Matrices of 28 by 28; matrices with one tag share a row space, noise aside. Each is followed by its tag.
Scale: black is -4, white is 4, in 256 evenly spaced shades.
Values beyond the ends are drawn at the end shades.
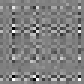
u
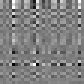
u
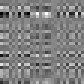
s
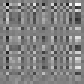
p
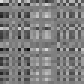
s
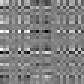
s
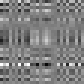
s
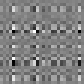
u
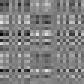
s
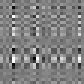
u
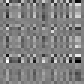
p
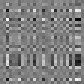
p
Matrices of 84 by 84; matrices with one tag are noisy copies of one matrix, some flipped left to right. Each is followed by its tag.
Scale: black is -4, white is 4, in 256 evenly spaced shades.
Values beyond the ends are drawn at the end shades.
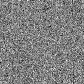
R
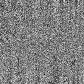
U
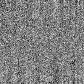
U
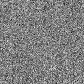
R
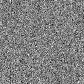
R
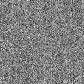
R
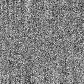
U
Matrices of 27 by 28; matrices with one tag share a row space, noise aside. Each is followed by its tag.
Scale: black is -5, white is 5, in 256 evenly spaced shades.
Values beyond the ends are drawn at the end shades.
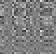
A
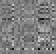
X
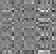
X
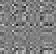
A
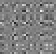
A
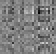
X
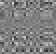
A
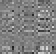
X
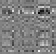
X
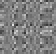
A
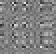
A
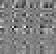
A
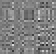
X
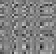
A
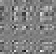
A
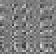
A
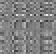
A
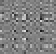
A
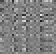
A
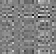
X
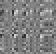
A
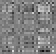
X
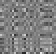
A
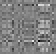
X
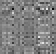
X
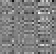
X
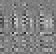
A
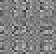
A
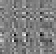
A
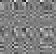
A
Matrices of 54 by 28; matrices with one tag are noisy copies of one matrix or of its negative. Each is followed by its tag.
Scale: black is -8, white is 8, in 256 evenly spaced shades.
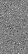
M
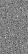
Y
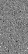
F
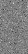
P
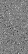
M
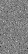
F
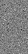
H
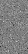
F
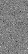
F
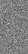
H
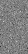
F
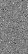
P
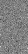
F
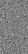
Y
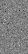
H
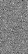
P
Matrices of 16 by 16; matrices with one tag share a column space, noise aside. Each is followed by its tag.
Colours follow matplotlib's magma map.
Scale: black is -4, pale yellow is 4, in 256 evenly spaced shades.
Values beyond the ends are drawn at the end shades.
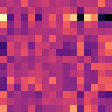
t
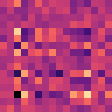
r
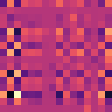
r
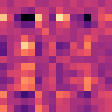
t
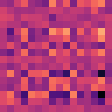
r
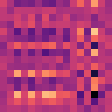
r
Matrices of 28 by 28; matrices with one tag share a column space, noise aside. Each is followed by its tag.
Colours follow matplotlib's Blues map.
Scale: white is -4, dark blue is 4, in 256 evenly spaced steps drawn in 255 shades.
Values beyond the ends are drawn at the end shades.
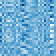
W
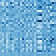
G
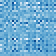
G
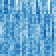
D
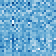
G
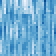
D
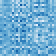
W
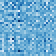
G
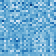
G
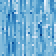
D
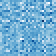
G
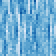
D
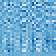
G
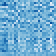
G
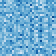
W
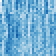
D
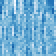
D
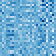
W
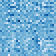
G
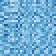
W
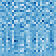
G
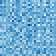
W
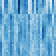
D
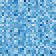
W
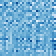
G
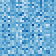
W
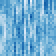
D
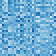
W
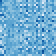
W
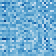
G
